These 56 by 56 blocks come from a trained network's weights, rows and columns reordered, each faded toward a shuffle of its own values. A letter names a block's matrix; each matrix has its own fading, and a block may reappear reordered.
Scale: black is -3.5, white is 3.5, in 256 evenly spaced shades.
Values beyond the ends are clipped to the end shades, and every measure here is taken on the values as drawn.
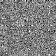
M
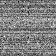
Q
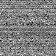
Q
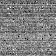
Q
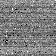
Q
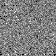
M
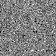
M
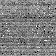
Q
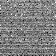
Q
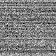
Q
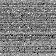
Q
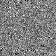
M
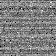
Q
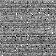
Q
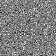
M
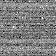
Q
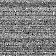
Q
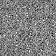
M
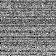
Q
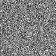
M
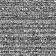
Q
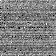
Q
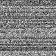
Q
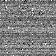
Q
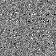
M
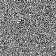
M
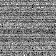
Q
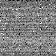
Q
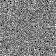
M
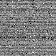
Q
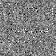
M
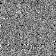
M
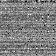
Q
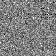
M
